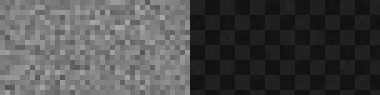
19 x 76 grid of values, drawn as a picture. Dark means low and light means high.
It is made of 1 by 2 panels. Panel 1,1: middling, fine-grained. Panel 1,2: very low, checkered, faint in contrast.
